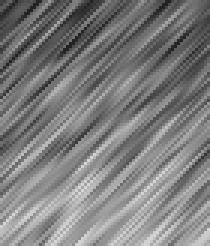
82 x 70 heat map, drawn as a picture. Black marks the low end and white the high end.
The grain runs diagonally up to the right. The field climbs toward the bottom. Overall the values sit about 50% of the way up the scale.
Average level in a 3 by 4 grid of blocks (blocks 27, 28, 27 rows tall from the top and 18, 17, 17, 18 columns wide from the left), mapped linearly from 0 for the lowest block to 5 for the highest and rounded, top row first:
0 0 1 0 | 2 3 2 2 | 4 5 5 4
